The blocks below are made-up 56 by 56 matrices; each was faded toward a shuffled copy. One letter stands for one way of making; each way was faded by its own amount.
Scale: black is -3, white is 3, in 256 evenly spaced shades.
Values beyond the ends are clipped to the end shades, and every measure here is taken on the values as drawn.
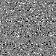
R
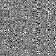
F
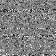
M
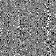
F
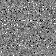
R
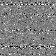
M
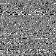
M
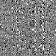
F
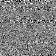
M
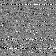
M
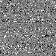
R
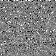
R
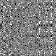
F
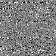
R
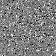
R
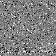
R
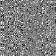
F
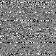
M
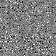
R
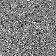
R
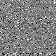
R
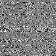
M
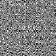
F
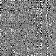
F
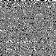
M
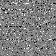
R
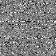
M
